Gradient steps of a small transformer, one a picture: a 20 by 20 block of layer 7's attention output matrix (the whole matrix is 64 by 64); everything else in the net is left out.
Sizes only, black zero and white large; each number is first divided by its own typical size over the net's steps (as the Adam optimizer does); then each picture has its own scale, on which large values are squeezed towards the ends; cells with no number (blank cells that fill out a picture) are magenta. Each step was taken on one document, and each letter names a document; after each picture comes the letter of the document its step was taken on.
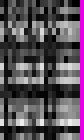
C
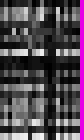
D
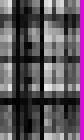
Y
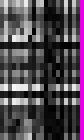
D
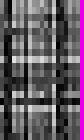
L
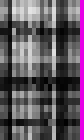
L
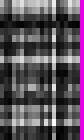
L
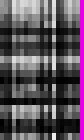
L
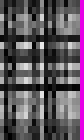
C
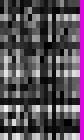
D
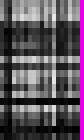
L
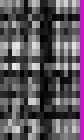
D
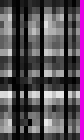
Y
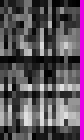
C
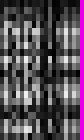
D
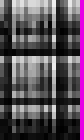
L
